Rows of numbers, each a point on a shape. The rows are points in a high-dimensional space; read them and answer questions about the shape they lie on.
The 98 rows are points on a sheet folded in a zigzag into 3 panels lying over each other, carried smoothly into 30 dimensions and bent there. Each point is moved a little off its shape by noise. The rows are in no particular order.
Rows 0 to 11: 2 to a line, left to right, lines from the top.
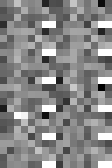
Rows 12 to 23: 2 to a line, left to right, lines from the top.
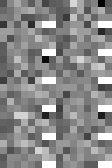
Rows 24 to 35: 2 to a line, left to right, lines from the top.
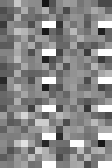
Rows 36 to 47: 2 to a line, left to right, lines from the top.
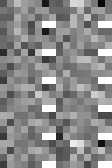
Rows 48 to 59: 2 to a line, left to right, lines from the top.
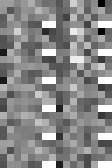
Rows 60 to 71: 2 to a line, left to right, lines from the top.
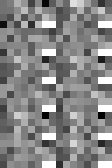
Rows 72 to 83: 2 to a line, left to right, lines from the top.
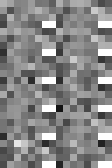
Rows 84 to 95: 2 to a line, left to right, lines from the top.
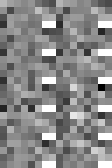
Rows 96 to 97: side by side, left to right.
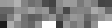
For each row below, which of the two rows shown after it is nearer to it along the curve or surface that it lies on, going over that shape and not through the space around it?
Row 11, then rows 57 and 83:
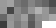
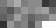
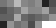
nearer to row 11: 57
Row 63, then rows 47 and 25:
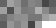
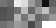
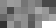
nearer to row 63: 47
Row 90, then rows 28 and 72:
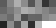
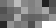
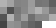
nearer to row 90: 28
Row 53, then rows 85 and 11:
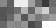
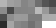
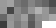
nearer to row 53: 85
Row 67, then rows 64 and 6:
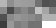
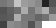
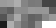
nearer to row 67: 6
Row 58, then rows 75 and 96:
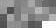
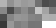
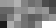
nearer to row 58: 75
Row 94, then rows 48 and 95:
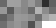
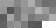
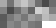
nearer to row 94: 48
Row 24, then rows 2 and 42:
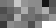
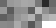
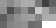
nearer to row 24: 42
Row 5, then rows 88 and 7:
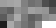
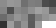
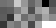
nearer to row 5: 88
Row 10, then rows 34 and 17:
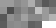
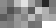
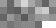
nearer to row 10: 34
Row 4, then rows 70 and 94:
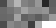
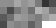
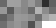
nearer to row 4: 94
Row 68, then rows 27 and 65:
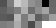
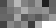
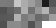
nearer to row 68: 27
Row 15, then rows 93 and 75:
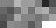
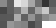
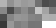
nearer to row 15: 75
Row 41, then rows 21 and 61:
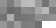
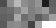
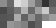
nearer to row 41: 61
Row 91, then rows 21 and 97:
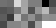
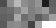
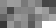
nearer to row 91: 21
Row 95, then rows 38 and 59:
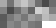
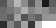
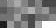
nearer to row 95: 59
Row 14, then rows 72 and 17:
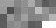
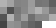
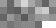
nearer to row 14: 72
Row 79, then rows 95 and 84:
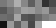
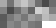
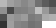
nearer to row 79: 84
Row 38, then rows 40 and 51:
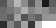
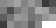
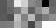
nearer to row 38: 51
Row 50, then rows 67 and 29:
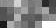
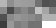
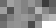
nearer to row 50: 67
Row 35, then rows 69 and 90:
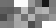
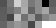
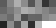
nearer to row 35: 69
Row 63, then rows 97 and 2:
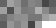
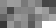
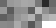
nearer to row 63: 2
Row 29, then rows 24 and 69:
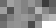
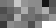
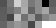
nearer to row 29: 69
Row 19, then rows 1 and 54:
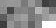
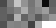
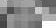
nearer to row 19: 54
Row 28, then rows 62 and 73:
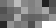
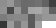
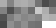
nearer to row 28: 62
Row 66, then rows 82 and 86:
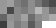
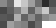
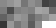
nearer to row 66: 86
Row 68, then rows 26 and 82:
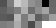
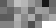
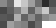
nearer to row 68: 26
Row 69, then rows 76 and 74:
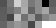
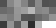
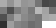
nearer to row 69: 76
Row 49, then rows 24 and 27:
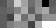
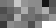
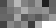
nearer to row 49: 27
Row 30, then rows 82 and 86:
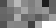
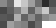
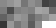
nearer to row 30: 86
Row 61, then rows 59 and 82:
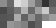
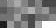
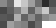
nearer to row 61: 82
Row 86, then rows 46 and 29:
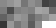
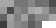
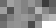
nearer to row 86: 46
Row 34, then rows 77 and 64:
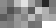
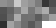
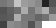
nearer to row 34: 64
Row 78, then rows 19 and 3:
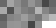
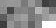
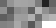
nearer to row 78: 3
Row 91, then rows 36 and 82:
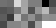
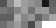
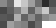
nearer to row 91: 36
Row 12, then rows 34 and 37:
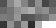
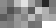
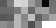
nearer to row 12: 37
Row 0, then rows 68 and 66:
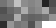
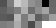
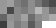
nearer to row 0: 66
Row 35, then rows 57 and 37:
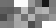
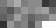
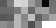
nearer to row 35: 37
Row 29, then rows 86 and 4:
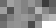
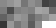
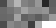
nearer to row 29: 4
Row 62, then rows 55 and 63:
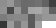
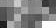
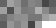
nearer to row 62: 55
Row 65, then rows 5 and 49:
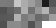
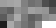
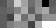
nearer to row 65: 49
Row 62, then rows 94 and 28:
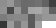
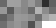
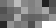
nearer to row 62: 28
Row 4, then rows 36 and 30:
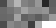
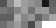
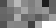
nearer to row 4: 30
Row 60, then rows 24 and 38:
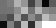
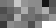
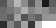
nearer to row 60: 38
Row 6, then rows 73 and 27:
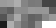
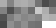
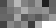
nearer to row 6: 73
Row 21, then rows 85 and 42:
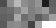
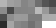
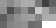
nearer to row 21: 42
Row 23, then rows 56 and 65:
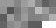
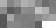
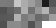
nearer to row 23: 56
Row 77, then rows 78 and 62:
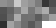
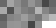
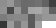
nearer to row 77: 62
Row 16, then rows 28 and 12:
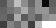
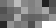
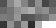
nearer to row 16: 12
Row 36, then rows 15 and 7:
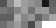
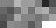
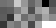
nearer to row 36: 7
